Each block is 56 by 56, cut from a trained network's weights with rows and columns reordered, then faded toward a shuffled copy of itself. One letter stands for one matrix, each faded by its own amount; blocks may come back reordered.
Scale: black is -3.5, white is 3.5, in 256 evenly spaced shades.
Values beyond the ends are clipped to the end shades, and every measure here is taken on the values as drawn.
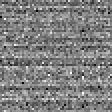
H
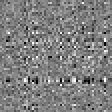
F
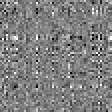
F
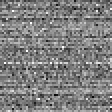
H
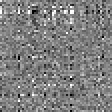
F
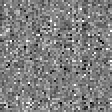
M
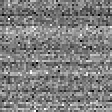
H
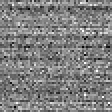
H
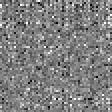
M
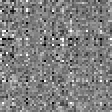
F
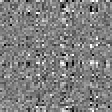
F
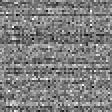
H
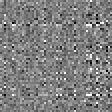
F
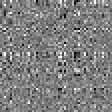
F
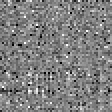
M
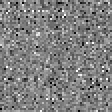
M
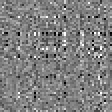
F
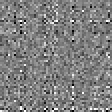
F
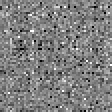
M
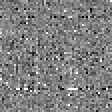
M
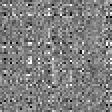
F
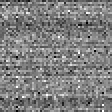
H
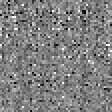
M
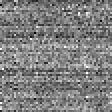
H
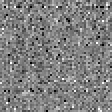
M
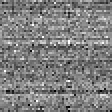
H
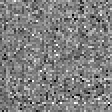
M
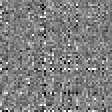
F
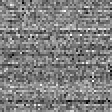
H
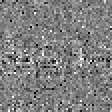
M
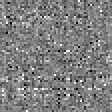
M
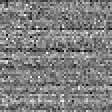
H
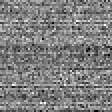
H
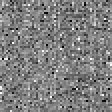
M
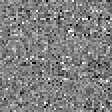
M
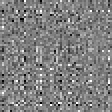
F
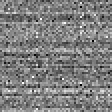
H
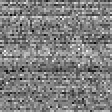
H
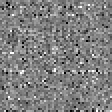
M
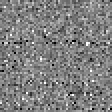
M
